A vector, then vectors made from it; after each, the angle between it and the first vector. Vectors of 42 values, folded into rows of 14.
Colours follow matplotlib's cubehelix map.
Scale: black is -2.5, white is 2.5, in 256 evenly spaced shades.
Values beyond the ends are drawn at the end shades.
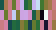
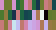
nearly opposite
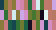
nearly parallel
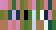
partly opposed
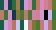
partly opposed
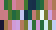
partly opposed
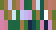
nearly parallel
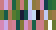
orthogonal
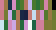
partly opposed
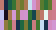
partly aligned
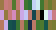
nearly parallel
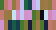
nearly parallel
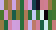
nearly opposite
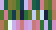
nearly opposite
